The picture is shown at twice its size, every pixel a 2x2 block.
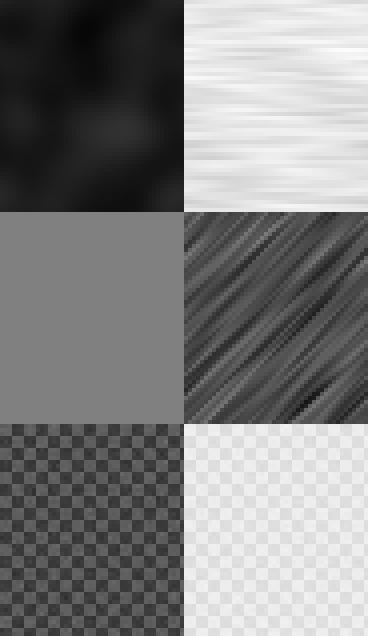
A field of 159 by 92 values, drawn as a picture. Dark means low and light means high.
The table splits into 3 rows of 2 panels. Panel 1,1: very low, smooth, faint in contrast. Panel 1,2: very high, streaked across, faint in contrast. Panel 2,1: middling, flat. Panel 2,2: low, slanting up to the right. Panel 3,1: low, checkered. Panel 3,2: very high, checkered, faint in contrast.
